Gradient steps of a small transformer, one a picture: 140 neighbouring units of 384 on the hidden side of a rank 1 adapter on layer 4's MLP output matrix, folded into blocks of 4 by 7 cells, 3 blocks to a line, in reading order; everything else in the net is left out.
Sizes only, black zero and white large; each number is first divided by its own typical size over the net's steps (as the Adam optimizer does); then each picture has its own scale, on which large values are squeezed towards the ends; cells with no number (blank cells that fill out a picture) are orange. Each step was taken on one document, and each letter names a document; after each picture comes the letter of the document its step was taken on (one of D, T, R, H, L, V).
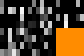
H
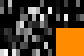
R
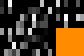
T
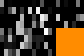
H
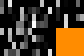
T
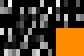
R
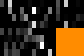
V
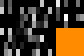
R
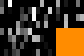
T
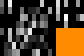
R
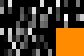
T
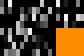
T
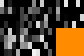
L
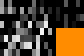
L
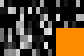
H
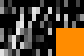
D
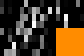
R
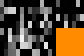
H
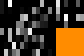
V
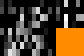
R
